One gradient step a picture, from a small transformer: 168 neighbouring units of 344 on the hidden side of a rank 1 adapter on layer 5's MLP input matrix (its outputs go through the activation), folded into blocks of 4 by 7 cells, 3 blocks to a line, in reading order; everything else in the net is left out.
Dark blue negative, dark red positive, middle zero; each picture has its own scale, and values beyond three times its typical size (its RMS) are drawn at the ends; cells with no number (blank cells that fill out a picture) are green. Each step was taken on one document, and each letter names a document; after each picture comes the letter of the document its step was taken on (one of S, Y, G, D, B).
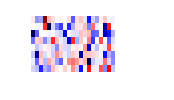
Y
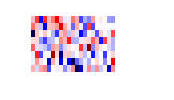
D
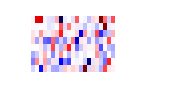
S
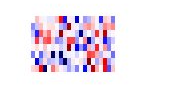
S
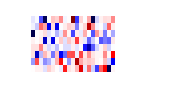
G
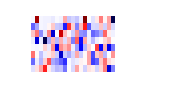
S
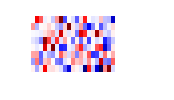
S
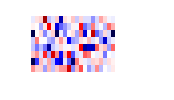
D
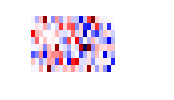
D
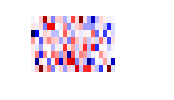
Y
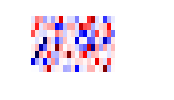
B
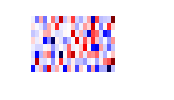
B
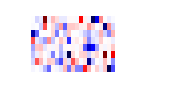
Y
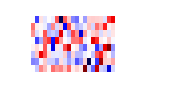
S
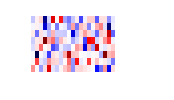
B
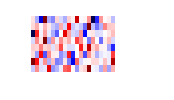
D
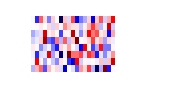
B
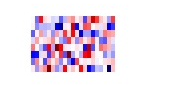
D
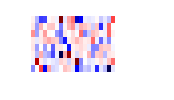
B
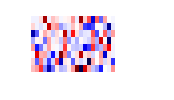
Y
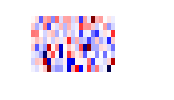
D
